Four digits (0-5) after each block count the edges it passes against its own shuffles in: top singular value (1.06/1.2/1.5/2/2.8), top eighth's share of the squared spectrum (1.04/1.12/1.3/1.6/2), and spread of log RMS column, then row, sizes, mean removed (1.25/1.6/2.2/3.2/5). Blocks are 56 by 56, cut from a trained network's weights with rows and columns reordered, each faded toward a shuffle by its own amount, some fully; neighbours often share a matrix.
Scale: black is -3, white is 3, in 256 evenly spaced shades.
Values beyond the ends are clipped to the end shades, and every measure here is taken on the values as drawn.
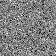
0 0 0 0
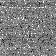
2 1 0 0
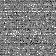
3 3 0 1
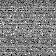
3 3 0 1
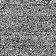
2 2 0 0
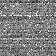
3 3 0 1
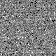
1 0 0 0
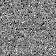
0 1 0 0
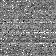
3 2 0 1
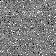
0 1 0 0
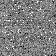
1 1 0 0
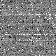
3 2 0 1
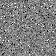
0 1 0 0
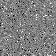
1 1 0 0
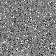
0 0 0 0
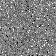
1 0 0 0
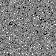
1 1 0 0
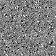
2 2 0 1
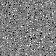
0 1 0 1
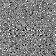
2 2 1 1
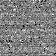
2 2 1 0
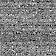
3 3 0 1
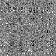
3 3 1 2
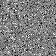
0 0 0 0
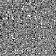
2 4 2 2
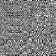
3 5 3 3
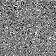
0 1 0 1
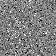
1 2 0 0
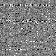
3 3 0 2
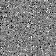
2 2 0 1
